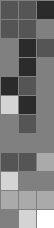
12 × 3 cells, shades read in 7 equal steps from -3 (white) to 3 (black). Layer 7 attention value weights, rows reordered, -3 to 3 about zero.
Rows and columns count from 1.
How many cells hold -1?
4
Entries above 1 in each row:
1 0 1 1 1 1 0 0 0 0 0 0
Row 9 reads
1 1 -1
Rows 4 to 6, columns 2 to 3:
2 0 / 1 0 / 2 0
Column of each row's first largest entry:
3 1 2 2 1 2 2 1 1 2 1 1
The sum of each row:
4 2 3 2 3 0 1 0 1 -2 -3 -5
